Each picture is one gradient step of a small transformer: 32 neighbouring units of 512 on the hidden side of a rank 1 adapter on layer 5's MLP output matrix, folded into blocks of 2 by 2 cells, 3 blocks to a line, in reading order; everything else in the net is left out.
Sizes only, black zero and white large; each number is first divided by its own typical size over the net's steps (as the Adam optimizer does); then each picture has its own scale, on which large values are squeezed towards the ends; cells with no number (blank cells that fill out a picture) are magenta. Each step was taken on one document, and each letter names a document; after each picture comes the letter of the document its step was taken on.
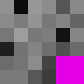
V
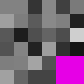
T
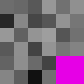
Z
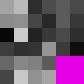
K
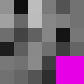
V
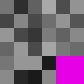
Z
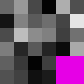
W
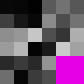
K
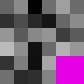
W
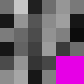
T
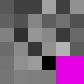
Z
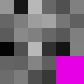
V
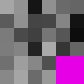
T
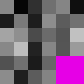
K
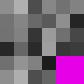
T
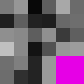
W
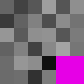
Z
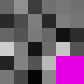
K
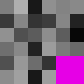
T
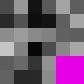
W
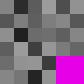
Z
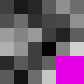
Z
